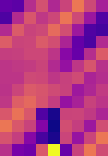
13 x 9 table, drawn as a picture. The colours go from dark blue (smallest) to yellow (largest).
In the bottom middle lies a patch that is rougher than the rest. Neither half mirrors the other. The bottom middle is the roughest part. The middle left is the smoothest part. The grain runs diagonally up to the right.
